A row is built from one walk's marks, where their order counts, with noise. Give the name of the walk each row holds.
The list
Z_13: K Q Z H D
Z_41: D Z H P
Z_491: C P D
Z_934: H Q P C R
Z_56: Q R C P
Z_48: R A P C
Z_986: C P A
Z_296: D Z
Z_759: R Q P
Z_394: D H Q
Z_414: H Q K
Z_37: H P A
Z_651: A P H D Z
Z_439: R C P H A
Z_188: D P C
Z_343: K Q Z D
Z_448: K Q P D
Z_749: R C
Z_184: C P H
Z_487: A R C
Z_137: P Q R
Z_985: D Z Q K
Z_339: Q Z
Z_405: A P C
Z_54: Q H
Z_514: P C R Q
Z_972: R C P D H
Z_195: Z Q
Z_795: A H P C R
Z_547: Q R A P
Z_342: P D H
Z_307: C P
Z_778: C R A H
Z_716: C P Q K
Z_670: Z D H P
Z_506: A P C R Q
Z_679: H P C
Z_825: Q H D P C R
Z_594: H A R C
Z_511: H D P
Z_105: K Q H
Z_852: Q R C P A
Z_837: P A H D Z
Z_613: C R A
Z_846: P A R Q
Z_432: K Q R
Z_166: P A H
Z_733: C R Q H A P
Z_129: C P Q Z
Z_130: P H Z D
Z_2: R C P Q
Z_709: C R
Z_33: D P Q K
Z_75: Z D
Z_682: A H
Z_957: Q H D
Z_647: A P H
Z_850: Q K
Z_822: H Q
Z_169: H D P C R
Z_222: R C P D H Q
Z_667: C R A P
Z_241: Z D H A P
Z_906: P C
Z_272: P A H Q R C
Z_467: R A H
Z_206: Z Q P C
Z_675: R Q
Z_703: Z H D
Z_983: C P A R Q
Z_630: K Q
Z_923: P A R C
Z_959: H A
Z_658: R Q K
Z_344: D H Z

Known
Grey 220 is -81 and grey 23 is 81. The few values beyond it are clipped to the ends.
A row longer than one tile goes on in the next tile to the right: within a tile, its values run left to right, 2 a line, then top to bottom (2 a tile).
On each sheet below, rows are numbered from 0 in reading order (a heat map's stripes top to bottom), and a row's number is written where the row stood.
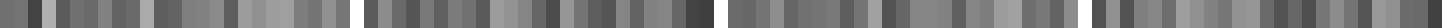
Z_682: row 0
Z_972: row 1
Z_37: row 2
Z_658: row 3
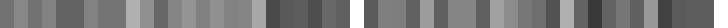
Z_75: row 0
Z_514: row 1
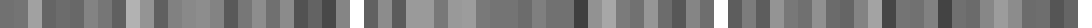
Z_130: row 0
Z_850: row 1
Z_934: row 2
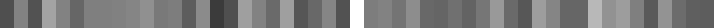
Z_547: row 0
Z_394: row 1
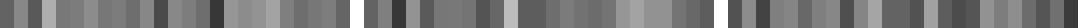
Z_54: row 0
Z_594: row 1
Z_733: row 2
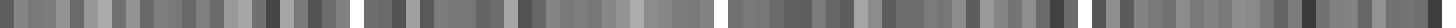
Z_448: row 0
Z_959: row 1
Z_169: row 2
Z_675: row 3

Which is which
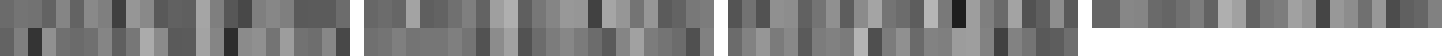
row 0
Z_184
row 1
Z_651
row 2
Z_506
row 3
Z_837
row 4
Z_487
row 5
Z_679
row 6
Z_33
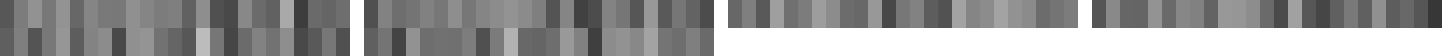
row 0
Z_137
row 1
Z_759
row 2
Z_414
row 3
Z_2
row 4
Z_983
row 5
Z_795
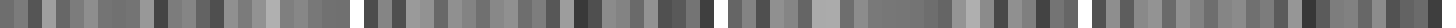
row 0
Z_822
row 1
Z_852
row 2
Z_343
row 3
Z_56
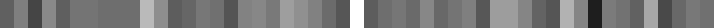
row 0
Z_467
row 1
Z_923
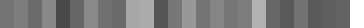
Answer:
Z_703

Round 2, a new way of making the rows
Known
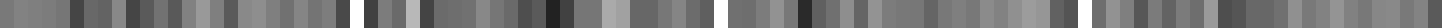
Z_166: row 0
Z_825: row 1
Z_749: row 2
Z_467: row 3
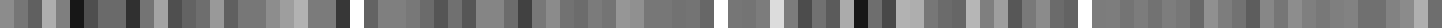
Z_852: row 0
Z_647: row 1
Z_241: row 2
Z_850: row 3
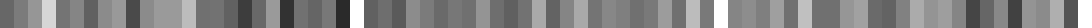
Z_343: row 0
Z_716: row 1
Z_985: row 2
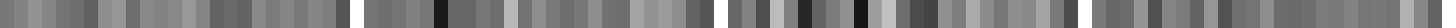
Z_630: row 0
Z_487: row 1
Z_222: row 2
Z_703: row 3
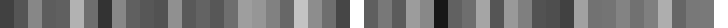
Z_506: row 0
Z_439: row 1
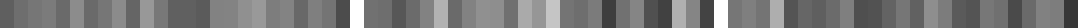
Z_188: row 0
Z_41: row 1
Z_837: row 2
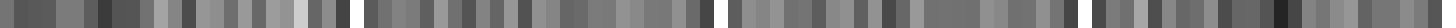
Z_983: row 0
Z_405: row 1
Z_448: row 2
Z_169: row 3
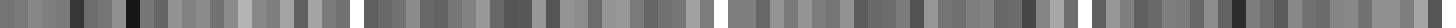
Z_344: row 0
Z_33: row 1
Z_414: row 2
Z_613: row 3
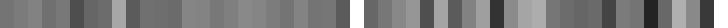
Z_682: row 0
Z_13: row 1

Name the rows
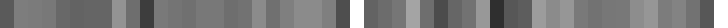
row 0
Z_709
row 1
Z_137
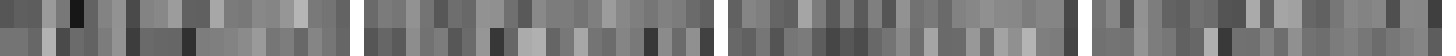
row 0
Z_2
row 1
Z_54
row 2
Z_48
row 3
Z_37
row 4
Z_511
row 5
Z_129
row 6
Z_846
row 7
Z_959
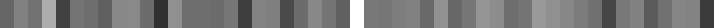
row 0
Z_651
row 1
Z_296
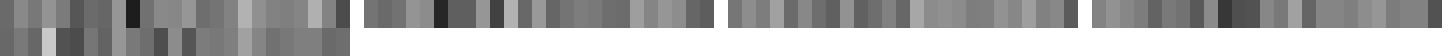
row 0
Z_342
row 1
Z_594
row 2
Z_195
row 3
Z_547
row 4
Z_957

